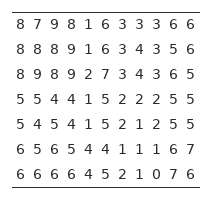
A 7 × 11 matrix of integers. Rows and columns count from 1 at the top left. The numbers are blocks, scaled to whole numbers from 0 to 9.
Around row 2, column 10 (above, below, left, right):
6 6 3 6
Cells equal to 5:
15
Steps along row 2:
same same up down up down up down up up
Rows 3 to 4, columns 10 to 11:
6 5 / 5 5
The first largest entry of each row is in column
3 4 2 1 1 11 10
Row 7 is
6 6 6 6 4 5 2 1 0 7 6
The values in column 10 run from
5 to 7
